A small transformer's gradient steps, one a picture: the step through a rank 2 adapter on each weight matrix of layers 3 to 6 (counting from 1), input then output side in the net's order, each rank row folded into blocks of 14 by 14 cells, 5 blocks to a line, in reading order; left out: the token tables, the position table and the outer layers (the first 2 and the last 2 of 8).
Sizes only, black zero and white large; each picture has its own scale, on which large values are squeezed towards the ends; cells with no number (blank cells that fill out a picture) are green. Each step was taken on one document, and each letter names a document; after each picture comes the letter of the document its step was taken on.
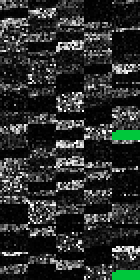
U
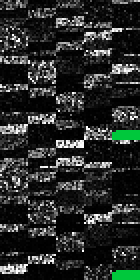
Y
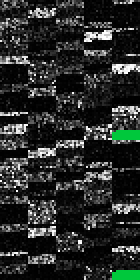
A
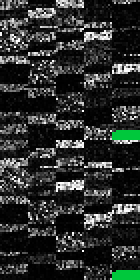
Y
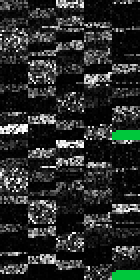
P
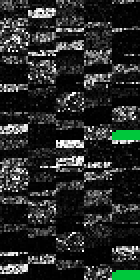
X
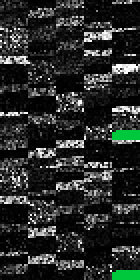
A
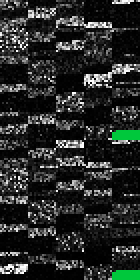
P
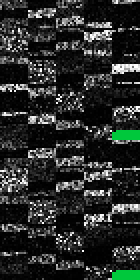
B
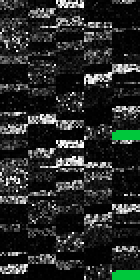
P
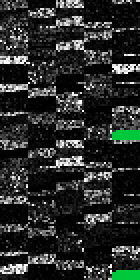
A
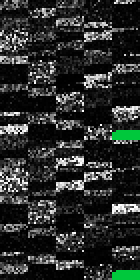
X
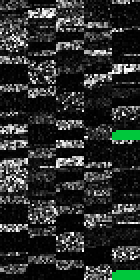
Y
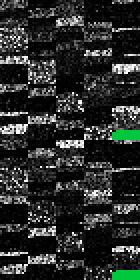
A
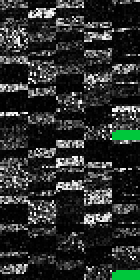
A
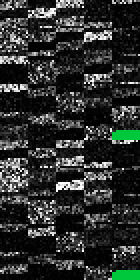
Y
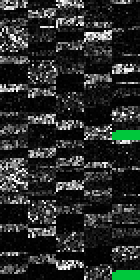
Y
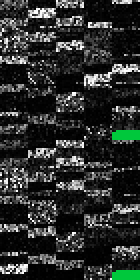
P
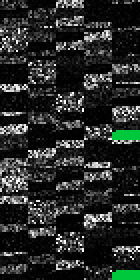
B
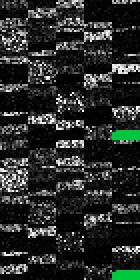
B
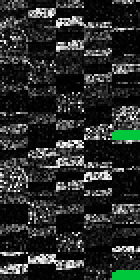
U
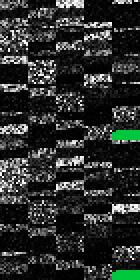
B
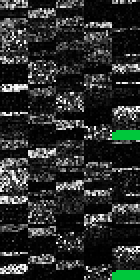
B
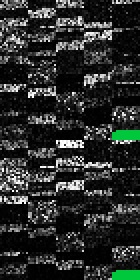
Y
